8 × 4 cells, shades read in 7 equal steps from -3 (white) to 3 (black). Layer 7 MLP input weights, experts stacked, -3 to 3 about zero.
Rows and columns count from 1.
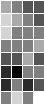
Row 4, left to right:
0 0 0 -1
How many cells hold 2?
3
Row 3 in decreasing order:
0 0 0 -2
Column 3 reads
1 0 0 0 -1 0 2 0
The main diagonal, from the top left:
-1 -1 0 -1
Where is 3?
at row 6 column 2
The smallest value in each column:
-2 -2 -1 -3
